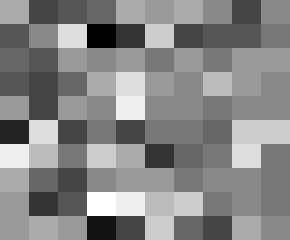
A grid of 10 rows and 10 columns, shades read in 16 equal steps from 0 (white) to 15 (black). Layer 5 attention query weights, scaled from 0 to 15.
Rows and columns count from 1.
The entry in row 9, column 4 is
0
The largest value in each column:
13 12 11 15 12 12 11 11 11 8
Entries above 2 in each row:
10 9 10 9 9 9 8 10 8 10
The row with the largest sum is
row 2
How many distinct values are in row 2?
8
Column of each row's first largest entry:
2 4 2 2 2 1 6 3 2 4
